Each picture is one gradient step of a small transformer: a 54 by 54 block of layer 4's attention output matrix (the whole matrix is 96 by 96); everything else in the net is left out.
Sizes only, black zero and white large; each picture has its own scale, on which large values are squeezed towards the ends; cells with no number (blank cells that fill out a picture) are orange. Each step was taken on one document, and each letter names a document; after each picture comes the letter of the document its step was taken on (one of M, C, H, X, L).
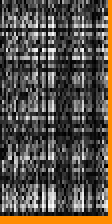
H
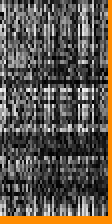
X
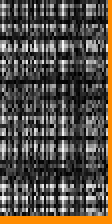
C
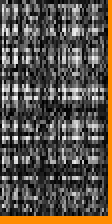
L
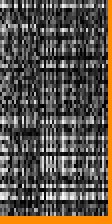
C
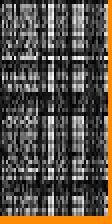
H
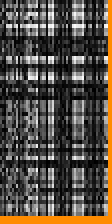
H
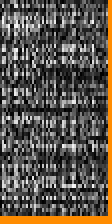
C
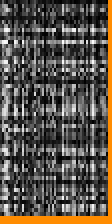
C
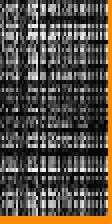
H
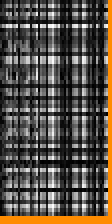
H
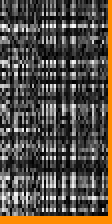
C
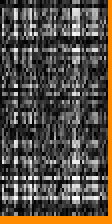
L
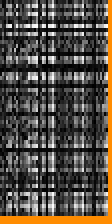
H
